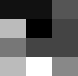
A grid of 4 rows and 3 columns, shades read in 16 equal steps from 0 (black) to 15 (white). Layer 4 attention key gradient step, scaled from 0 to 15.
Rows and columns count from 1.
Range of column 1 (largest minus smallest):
10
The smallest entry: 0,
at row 2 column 2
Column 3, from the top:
5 4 4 8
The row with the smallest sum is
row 1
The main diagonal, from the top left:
1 0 4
